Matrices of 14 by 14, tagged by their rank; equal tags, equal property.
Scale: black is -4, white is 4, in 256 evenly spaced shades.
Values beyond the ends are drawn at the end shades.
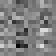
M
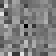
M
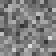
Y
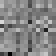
M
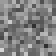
Y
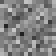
Y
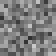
Y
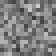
Y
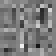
M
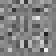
M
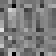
M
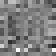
M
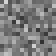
Y
